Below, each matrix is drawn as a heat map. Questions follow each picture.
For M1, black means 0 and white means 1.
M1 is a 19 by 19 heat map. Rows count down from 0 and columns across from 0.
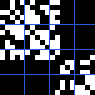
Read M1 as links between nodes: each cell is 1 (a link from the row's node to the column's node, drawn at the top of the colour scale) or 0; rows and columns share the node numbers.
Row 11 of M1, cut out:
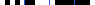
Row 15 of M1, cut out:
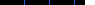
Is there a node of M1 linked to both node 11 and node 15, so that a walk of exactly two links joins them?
yes
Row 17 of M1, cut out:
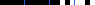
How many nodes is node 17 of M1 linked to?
5
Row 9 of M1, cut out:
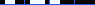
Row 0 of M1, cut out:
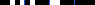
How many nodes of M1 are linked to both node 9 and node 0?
4
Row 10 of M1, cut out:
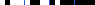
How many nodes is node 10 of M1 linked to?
8
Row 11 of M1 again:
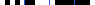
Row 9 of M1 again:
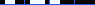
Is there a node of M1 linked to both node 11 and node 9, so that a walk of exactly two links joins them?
yes
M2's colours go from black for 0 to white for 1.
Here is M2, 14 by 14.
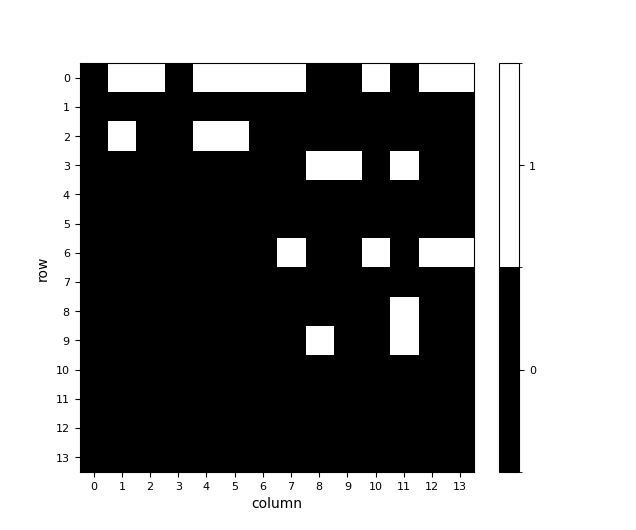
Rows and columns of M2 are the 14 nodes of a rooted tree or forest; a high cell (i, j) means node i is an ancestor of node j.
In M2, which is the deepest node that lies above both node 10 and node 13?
6
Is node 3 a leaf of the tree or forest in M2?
no
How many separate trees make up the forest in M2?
2
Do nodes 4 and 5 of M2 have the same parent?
yes
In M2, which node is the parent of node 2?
0
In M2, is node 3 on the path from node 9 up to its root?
yes
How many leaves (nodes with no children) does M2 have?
8
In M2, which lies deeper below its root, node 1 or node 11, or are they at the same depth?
node 11
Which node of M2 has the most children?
6
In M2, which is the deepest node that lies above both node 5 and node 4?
2
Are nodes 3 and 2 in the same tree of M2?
no
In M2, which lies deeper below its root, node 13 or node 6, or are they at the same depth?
node 13
